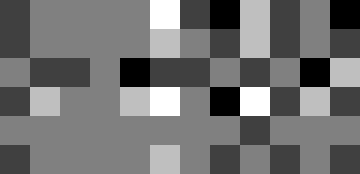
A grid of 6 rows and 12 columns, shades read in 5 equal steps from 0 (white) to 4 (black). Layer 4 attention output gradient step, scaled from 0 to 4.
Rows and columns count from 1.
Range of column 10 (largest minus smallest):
1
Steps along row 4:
down up same down down up up down up down up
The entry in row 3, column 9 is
3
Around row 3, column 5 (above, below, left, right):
2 1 2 3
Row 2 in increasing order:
1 1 2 2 2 2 2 2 3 3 3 3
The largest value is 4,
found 5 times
